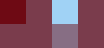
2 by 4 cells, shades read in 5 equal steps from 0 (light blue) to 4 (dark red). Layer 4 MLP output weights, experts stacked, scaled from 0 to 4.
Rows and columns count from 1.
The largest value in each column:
4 3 2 3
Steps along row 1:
down down up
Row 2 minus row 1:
-1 0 2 0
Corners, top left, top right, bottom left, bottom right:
4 3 3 3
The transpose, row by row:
4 3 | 3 3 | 0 2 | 3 3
